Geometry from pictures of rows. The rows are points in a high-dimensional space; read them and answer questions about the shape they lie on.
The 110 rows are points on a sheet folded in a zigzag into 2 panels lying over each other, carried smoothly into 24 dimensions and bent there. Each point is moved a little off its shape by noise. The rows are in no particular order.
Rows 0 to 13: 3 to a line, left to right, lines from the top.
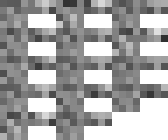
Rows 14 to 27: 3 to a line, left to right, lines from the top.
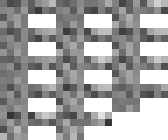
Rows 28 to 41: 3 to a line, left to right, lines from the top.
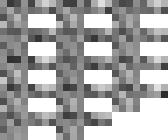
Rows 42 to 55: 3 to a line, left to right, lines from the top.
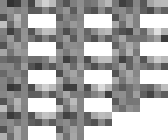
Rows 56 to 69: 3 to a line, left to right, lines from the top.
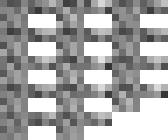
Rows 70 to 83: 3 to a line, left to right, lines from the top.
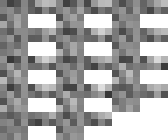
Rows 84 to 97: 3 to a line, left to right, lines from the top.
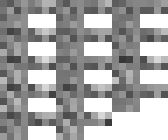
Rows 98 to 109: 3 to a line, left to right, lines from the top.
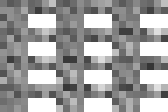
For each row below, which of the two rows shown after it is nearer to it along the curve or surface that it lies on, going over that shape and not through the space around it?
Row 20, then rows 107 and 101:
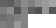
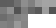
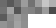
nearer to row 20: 107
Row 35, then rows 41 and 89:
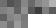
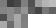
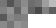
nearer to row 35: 41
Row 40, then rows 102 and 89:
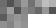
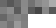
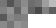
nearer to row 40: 89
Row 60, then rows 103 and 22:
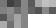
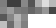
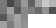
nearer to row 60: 103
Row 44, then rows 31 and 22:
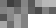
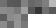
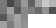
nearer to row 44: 31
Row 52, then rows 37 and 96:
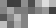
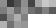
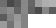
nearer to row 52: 37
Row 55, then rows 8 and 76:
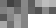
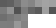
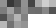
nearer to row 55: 8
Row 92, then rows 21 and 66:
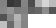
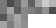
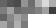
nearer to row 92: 66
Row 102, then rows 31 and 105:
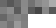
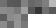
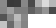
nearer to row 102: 31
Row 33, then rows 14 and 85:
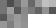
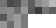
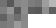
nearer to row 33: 85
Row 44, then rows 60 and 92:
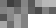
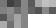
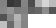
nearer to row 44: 60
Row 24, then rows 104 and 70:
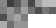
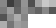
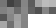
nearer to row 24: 104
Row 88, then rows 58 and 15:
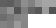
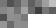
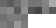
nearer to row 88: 15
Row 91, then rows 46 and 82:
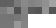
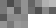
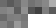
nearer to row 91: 82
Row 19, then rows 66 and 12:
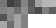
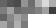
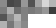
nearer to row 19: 66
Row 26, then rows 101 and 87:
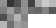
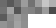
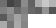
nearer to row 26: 101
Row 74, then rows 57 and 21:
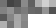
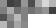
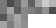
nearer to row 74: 57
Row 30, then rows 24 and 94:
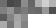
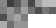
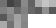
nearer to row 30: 94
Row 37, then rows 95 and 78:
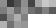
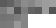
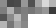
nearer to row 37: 78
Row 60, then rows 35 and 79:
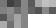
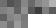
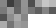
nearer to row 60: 35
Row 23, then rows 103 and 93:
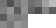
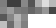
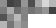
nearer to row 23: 93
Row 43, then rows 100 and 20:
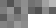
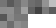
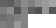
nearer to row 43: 100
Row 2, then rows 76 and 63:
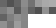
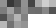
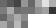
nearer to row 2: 63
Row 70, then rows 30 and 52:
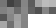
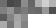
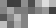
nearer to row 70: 30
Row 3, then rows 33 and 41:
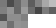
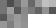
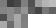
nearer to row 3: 33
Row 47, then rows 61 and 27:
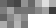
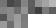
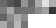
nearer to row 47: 27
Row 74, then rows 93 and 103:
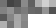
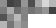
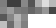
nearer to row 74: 103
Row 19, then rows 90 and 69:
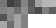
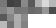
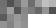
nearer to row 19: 90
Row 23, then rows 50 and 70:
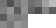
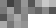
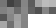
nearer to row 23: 50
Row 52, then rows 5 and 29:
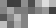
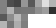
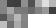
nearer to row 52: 29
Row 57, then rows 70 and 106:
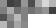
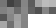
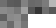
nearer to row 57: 70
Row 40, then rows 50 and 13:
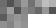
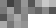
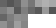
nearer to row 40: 50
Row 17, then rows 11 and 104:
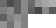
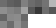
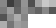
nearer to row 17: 11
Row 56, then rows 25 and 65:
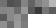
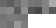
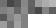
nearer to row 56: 65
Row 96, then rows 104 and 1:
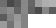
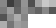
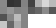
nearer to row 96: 1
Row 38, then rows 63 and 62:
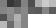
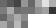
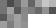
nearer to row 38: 63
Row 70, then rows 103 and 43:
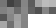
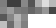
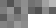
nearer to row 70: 103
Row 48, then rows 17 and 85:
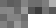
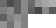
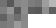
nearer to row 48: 17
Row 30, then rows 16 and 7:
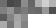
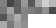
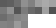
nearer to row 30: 7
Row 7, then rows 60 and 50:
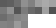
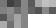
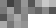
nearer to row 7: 60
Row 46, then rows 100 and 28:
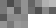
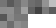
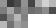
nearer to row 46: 100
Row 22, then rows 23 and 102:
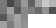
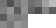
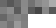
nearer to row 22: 23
